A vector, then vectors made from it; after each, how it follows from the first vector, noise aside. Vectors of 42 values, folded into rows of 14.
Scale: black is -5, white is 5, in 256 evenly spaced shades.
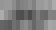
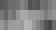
wrapped around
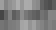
wrapped around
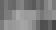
wrapped around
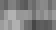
wrapped around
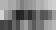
scaled up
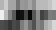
scaled up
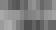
wrapped around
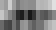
scaled up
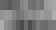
wrapped around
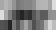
scaled up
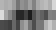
scaled up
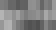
wrapped around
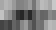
scaled up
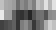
scaled up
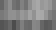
wrapped around
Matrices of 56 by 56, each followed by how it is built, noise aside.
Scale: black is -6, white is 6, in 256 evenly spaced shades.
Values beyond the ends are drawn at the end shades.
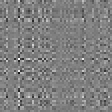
low rank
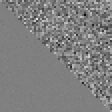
upper triangular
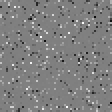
sparse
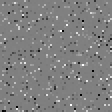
sparse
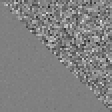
upper triangular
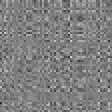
low rank
